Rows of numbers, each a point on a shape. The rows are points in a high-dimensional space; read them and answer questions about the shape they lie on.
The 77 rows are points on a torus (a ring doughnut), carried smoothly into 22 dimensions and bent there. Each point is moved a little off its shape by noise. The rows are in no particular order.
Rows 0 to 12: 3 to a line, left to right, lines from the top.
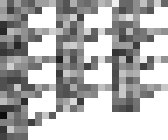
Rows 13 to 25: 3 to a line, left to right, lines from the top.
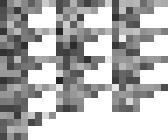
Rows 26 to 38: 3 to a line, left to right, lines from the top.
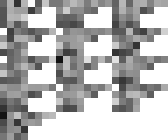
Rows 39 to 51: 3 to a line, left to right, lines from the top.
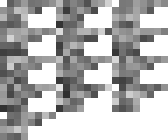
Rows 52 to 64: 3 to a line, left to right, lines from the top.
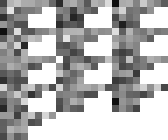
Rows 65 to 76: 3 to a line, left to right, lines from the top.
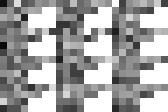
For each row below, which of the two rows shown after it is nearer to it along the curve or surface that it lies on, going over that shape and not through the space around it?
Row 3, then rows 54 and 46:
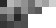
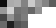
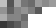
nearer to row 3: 54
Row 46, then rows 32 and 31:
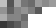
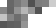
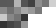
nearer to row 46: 32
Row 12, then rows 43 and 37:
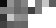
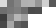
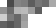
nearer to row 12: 43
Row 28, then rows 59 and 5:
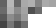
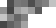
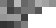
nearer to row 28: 5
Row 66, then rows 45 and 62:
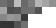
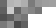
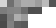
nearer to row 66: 45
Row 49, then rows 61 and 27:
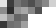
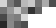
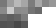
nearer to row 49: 27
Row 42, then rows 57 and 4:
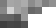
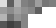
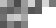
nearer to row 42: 4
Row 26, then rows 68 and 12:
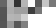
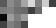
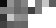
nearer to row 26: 12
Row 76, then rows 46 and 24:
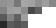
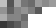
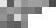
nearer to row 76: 24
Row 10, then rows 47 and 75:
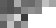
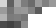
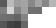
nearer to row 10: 47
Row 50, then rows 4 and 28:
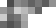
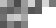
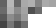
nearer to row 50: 4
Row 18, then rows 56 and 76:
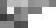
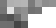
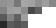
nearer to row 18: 56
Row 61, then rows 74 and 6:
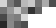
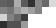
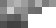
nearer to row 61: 6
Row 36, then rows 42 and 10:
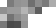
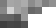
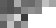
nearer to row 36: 10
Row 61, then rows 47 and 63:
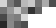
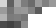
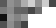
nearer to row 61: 63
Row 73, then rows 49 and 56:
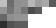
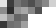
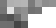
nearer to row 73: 56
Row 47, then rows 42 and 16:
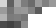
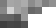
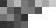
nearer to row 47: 16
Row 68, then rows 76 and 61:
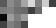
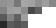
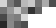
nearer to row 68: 61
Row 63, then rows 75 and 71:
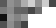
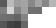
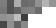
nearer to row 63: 75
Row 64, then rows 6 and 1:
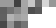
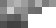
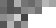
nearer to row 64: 6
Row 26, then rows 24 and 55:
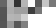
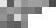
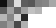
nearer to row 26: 24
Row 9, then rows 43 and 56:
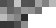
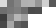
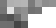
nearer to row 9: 56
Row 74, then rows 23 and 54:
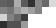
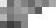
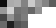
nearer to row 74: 23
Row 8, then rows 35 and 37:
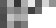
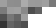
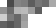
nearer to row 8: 35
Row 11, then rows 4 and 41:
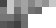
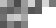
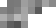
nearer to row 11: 4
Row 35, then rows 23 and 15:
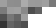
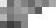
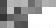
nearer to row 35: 15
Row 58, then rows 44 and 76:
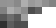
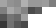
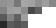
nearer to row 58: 76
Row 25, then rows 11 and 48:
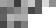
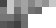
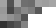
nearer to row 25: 11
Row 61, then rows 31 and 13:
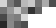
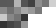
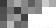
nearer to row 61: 13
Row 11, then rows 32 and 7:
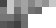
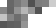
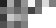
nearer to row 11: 7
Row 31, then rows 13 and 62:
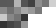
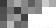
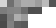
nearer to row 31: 13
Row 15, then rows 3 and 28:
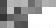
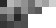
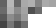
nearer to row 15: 3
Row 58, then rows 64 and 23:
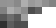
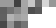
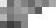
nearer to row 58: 64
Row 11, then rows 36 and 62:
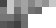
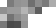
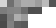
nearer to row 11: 62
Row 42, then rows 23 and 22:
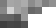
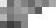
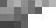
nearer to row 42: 22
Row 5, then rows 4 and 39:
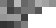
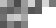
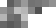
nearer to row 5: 39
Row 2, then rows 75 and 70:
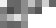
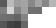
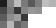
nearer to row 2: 75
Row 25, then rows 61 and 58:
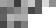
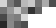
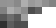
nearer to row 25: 58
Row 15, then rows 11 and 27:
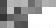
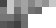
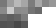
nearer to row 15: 27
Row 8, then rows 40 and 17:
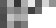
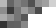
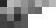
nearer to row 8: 17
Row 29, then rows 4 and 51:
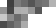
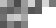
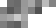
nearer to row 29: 51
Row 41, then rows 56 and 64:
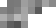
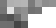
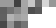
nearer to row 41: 64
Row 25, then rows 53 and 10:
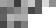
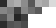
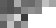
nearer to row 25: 53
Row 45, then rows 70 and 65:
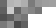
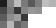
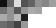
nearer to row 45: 70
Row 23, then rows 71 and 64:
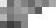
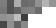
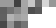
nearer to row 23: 71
